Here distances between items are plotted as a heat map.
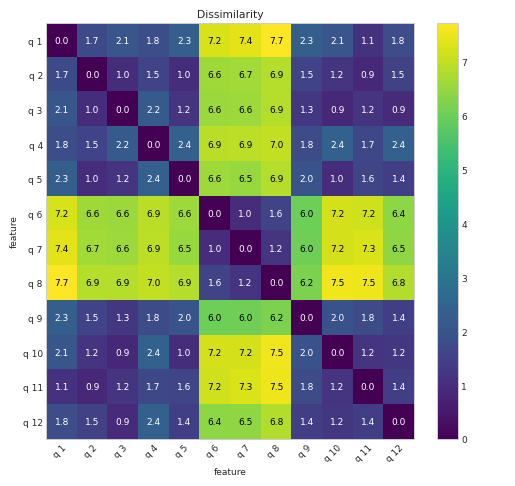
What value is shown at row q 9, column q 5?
2.0
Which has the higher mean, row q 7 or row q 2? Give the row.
q 7
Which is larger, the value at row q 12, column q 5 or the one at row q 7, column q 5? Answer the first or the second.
the second
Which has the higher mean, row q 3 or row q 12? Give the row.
q 12
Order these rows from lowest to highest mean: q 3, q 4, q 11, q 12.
q 3, q 12, q 11, q 4
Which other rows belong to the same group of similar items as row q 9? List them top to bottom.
q 1, q 2, q 3, q 4, q 5, q 10, q 11, q 12
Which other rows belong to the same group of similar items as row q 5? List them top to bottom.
q 1, q 2, q 3, q 4, q 9, q 10, q 11, q 12
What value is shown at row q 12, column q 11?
1.4
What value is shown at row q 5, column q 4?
2.4
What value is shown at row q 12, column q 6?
6.4
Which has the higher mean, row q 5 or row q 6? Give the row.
q 6
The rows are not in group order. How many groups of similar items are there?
2
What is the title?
Dissimilarity
